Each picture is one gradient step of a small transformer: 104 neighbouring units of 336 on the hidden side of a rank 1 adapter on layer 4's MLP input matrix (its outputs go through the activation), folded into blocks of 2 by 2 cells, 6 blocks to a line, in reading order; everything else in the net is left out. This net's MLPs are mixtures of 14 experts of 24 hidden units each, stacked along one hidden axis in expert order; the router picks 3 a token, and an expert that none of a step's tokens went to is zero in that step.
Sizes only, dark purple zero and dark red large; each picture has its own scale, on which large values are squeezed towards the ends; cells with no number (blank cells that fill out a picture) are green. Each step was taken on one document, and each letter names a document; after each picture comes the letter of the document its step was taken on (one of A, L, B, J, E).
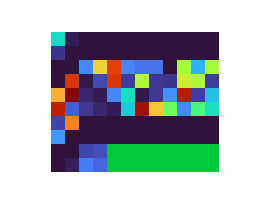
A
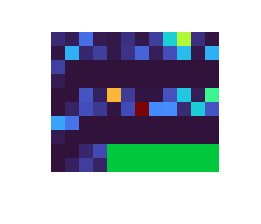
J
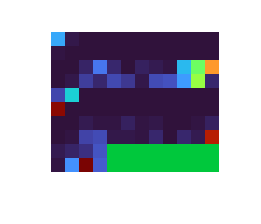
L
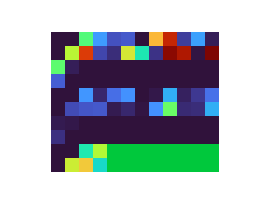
J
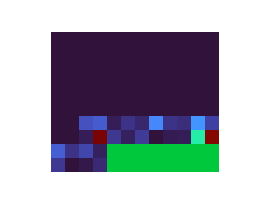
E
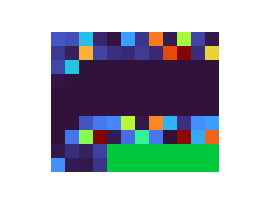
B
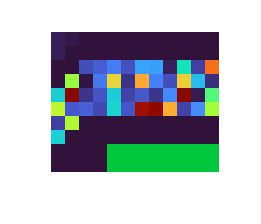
A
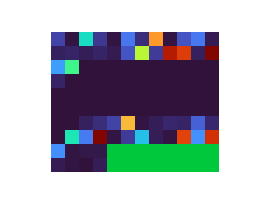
B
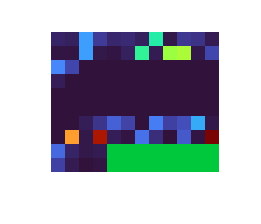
B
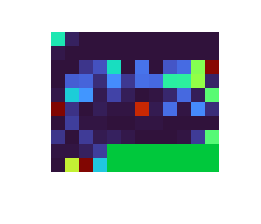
L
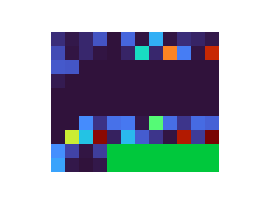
B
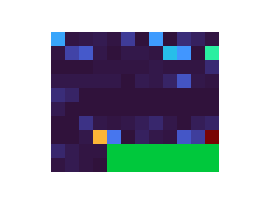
E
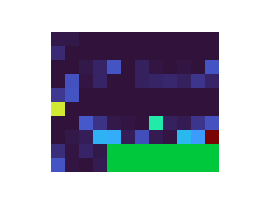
E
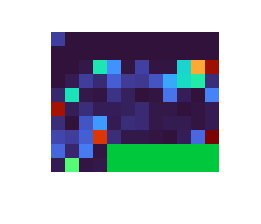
L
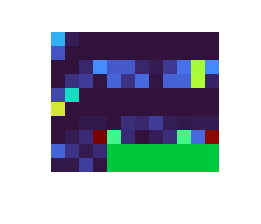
L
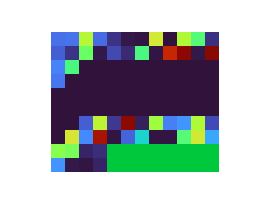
B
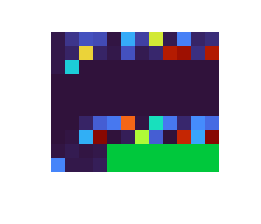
B
